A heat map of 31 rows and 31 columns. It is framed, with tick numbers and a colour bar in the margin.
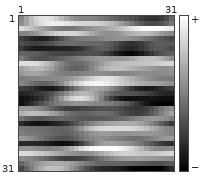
Ninth with the lowest average: middle right. Grain: streaks across. Average level on the scale: 50%.
